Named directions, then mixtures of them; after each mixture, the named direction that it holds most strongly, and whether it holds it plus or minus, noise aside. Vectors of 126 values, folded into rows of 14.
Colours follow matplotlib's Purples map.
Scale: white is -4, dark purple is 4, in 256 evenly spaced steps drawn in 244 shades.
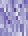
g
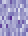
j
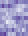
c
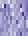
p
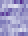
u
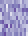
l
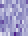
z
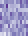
l, minus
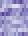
u, plus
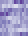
u, plus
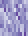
g, minus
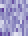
z, minus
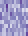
l, minus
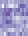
c, minus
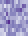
c, minus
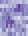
c, minus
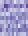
u, minus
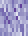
g, plus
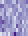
z, plus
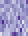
z, plus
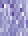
p, minus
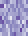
j, minus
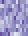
z, minus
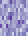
j, plus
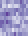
u, plus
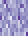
j, minus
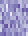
l, plus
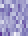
z, minus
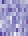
z, minus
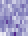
z, plus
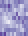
c, plus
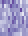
p, minus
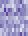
g, minus
